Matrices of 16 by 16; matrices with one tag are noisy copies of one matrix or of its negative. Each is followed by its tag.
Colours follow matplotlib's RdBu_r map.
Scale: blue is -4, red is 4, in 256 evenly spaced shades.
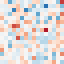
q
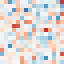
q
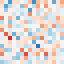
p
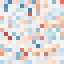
p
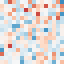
q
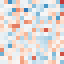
q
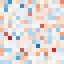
p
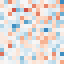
q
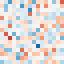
p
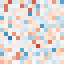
p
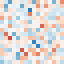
p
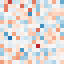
p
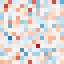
p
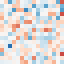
q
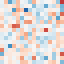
q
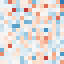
q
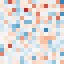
q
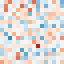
p
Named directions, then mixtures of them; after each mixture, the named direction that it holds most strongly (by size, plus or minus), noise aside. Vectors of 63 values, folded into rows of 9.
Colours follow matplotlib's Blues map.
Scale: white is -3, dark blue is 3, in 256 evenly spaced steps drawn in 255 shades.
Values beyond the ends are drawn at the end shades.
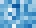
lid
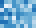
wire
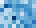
wire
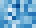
lid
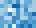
lid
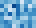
lid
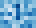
lid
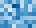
lid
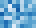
lid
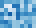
wire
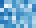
wire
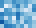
wire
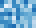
wire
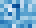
lid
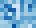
lid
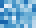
wire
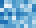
wire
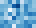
lid
